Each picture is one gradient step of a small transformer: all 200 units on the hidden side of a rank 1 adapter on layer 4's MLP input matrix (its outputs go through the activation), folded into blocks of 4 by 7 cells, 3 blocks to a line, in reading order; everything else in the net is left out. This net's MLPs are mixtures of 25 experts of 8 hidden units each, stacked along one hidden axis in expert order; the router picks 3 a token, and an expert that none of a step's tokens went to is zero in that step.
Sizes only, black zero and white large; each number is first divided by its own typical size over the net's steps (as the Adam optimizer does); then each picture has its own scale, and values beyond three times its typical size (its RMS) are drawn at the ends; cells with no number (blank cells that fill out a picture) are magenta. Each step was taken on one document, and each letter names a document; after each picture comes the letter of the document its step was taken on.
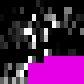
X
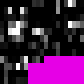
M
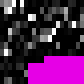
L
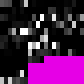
X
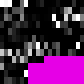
L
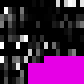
M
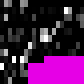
L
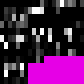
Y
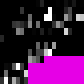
X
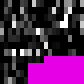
M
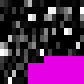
L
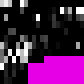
L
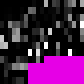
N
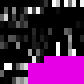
Y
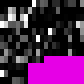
Y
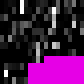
N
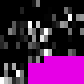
X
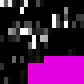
X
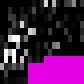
N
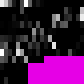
L
